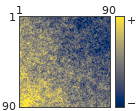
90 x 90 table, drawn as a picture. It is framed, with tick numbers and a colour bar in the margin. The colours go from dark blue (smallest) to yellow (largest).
Values rise toward the bottom left. The halves do not mirror each other. The top right is the ninth with the lowest average. The ninth with the highest average is the bottom left. No row or column stands out.
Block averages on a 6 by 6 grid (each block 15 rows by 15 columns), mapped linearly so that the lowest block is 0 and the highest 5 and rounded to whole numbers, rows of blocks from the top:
321100 | 332110 | 332110 | 432221 | 443222 | 544322
